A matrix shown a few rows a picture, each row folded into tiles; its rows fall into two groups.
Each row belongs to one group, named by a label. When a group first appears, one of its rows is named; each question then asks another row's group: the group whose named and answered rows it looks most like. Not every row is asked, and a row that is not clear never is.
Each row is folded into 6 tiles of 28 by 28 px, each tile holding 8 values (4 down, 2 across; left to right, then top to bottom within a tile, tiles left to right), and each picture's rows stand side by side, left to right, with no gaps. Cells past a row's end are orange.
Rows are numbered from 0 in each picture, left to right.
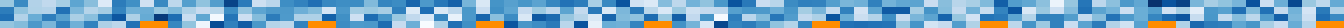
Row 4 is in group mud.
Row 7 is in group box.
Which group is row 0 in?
mud
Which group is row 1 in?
mud
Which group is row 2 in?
box
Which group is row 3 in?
box
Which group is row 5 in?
box
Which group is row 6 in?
mud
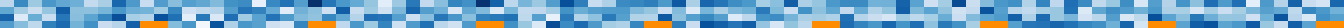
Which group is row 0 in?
mud
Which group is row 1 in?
mud
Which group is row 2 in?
mud
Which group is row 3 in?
mud
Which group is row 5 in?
box
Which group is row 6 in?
box
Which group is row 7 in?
box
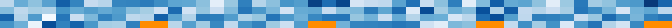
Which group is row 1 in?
mud
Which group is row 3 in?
mud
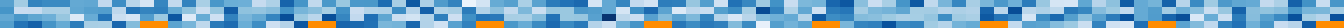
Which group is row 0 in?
box
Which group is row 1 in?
mud
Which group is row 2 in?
box
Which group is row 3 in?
box
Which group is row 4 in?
box
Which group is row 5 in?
box
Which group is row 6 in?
mud
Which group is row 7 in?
mud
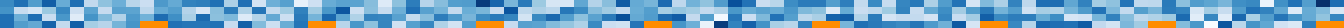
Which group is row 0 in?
box
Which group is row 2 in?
mud
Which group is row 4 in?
mud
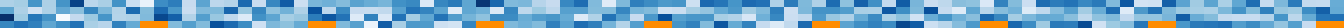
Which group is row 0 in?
box
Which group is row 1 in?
box
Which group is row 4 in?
box
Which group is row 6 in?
box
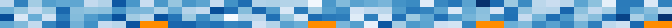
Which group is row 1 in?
box
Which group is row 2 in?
mud
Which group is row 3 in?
mud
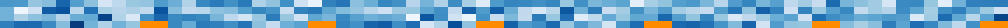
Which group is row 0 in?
box
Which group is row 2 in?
box
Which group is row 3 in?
box
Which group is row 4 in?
box
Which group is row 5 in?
mud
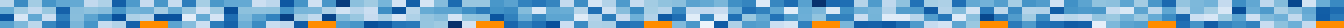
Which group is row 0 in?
mud
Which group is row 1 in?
mud
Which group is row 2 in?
box
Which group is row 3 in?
box
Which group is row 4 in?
mud
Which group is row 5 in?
box
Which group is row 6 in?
box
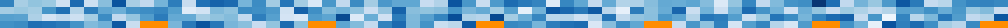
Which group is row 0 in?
box
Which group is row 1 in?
box
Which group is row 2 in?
mud
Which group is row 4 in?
mud
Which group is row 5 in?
mud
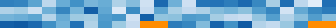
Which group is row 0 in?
box
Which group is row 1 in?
box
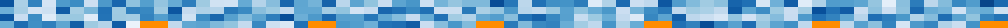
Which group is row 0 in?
box
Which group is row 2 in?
box
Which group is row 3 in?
box
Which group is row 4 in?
box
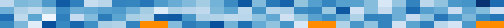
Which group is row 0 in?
mud
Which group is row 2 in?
mud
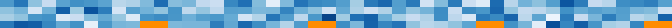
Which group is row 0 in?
box
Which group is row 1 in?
mud
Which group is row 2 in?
box
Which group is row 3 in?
mud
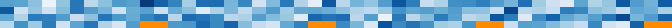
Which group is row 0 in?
mud
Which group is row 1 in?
box
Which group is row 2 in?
mud
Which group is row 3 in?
mud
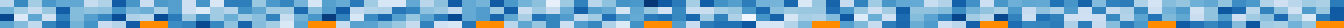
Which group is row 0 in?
mud
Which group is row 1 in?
box
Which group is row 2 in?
mud
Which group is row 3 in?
mud
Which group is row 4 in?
box
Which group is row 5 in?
mud
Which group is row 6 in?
box
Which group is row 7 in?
box
